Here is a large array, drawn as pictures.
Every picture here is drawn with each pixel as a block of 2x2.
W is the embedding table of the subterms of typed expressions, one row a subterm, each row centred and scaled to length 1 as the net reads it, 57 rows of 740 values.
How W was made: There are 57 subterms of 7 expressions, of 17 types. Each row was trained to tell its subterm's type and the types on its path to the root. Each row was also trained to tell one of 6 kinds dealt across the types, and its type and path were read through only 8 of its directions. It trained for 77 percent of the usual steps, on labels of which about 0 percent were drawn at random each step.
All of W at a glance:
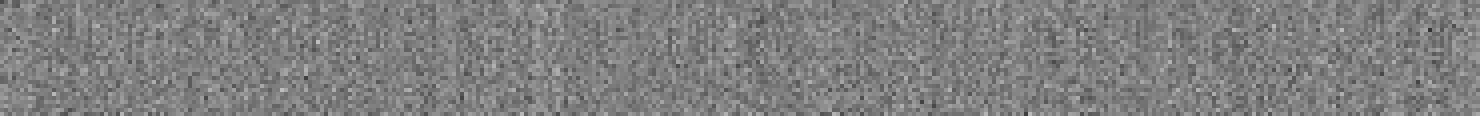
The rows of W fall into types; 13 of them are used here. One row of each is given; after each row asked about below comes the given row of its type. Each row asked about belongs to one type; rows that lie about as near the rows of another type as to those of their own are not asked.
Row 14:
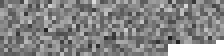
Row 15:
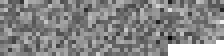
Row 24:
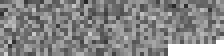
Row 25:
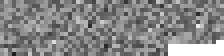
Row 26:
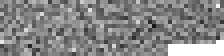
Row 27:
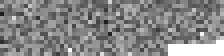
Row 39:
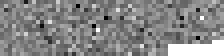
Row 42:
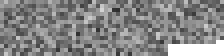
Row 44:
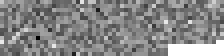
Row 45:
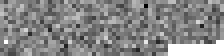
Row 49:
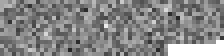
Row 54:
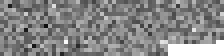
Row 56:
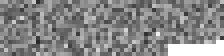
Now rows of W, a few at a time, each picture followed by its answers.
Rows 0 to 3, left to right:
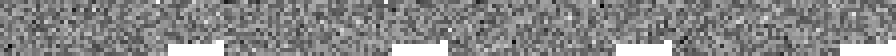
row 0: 39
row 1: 24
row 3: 44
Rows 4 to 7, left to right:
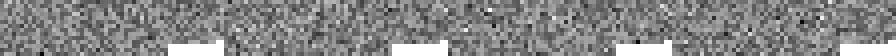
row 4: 27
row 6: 42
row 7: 25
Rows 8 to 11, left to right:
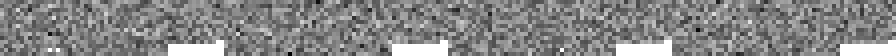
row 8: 39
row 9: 42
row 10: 44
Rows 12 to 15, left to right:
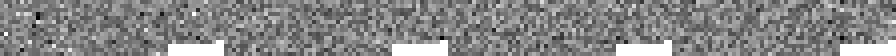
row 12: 39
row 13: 44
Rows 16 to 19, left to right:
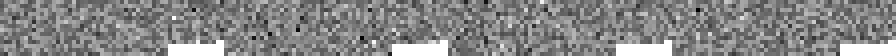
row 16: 27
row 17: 15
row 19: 14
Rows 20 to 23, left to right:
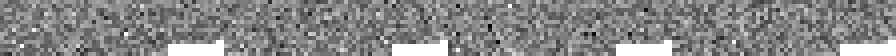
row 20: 26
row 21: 15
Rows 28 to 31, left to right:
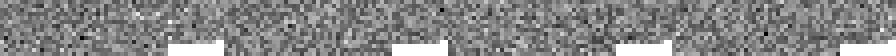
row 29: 49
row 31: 15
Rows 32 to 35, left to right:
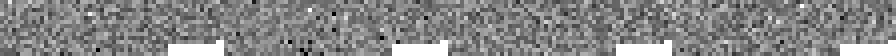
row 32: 14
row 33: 27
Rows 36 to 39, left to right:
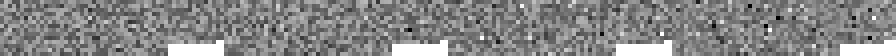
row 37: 14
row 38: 24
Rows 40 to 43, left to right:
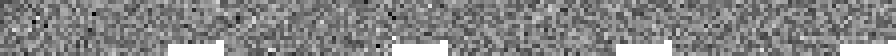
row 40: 26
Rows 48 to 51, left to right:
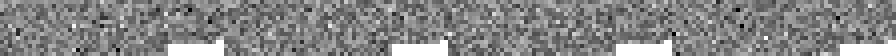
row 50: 26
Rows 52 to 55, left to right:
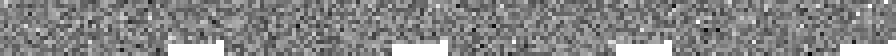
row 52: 42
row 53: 44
